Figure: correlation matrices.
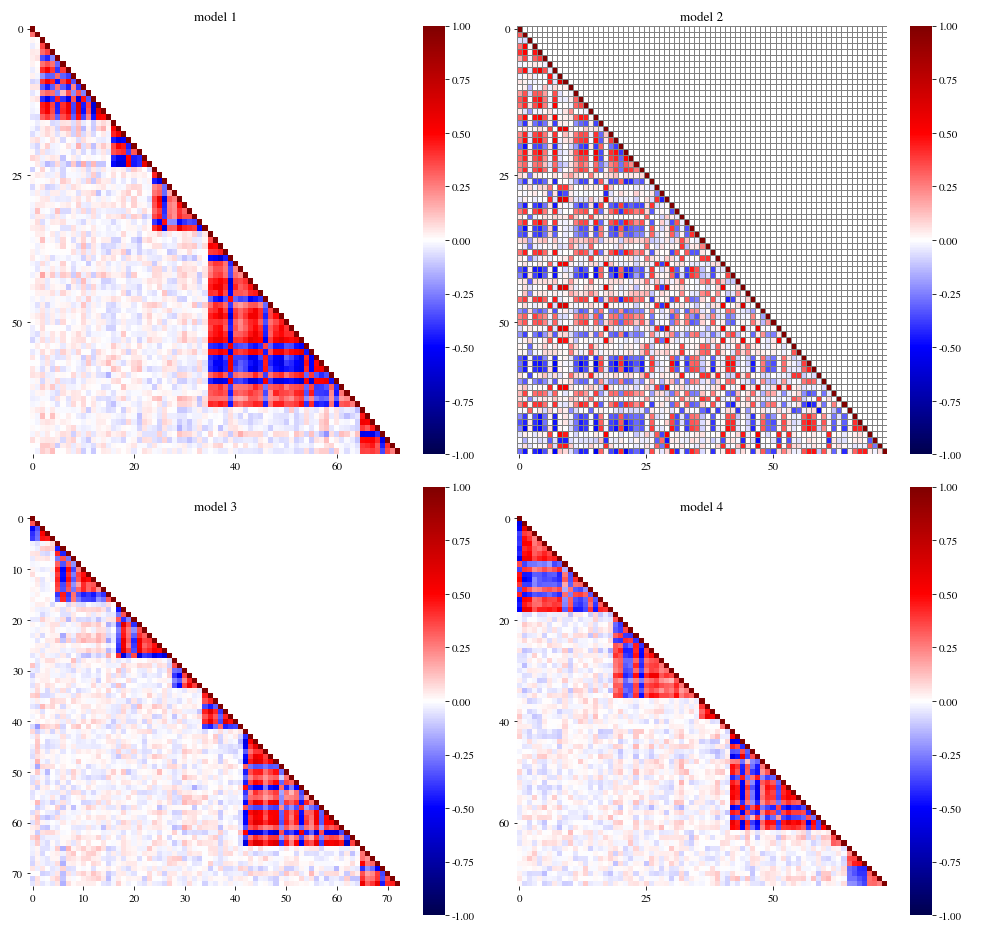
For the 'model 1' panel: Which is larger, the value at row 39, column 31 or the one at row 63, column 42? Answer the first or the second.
the second
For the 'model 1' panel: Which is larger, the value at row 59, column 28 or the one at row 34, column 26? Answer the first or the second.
the first
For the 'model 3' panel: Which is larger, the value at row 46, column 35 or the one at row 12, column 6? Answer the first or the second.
the first
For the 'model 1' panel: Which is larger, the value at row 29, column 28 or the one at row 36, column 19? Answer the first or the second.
the first
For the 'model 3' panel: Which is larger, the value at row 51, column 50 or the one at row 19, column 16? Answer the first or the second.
the first
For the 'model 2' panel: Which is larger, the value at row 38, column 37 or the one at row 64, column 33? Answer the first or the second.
the second
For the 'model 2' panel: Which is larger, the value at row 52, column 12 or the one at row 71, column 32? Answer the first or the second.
the second
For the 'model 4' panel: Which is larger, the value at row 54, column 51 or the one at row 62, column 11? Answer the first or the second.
the second
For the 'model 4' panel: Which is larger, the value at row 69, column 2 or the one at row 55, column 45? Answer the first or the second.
the second
